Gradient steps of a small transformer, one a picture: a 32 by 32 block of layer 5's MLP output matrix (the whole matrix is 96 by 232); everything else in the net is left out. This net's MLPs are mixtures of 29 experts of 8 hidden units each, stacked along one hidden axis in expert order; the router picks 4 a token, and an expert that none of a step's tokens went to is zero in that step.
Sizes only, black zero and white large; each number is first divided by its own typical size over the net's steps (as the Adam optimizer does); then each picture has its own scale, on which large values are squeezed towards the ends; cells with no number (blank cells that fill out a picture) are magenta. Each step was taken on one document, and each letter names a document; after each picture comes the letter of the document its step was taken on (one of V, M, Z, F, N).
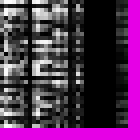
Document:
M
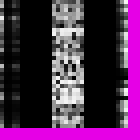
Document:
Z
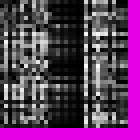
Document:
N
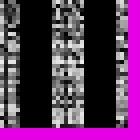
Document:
Z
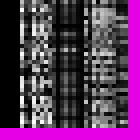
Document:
N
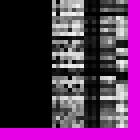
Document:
Z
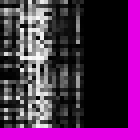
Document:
M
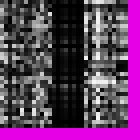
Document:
N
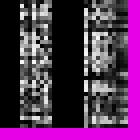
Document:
N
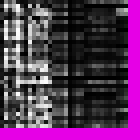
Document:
M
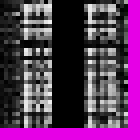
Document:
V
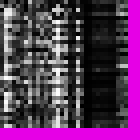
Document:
M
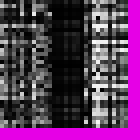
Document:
N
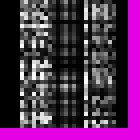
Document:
N
